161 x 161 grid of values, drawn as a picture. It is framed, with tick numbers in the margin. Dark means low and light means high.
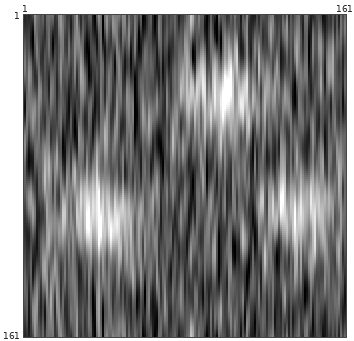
There are three bumps. There is no overall slope. Neither half mirrors the other.
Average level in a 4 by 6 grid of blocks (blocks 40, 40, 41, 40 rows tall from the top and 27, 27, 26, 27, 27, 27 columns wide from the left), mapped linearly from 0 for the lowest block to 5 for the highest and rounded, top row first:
000311 | 111321 | 251024 | 110000
